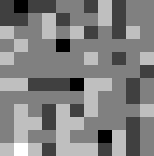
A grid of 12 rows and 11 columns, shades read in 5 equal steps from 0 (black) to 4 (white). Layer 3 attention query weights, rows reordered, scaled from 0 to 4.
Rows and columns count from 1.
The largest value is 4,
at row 12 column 2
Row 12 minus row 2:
2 3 1 -2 2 1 1 -2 2 -1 0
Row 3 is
3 2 2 3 2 3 1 2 1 3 2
